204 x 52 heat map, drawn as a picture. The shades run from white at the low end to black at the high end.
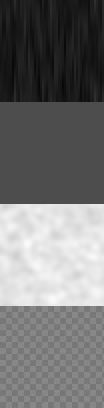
It is made of 4 by 1 panels. Panel 1,1: very high, streaked downward, faint in contrast. Panel 2,1: high, flat. Panel 3,1: very low, blotchy, faint in contrast. Panel 4,1: middling, checkered, faint in contrast.
